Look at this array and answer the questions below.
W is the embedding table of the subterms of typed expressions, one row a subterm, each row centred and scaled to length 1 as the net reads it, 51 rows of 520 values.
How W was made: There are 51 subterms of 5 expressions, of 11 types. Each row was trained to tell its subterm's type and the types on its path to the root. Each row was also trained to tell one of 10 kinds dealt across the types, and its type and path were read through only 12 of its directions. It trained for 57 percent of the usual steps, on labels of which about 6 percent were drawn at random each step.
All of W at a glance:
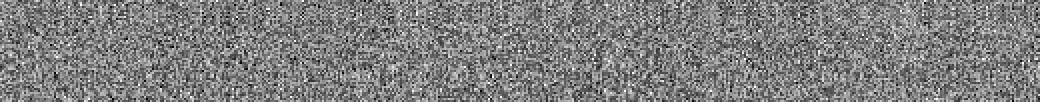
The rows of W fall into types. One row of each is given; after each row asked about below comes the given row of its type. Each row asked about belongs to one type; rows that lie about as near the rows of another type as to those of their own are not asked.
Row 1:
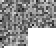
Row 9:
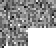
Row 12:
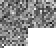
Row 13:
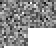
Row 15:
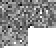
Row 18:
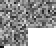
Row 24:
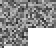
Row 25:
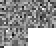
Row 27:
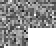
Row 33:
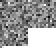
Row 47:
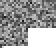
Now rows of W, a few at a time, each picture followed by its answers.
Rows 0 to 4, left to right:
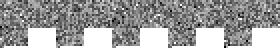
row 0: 27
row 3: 47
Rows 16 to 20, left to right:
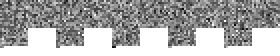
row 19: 9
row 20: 12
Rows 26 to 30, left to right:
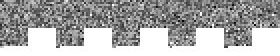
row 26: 13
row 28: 9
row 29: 47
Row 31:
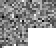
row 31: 47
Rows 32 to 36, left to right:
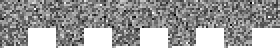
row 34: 18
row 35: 9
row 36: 12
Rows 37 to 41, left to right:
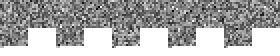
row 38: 18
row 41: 27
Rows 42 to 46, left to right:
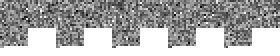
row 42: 12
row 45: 15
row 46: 47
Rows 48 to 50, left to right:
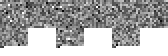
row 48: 15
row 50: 15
